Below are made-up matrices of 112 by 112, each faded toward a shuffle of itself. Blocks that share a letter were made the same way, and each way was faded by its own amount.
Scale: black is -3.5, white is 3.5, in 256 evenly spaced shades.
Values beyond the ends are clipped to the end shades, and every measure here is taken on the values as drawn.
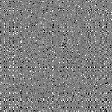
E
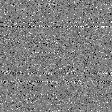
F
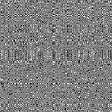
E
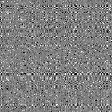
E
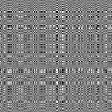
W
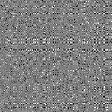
E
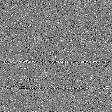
F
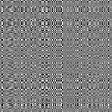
W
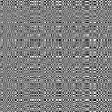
W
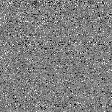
F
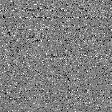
F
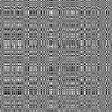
W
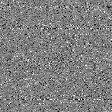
F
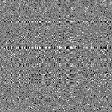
E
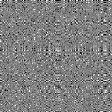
E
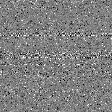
F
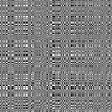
W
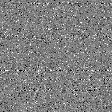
F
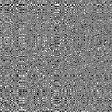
E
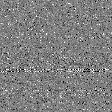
F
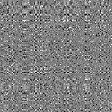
E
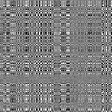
W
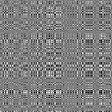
W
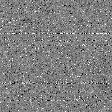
F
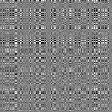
W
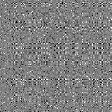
E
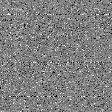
F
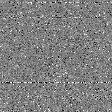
F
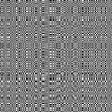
W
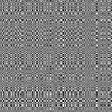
W
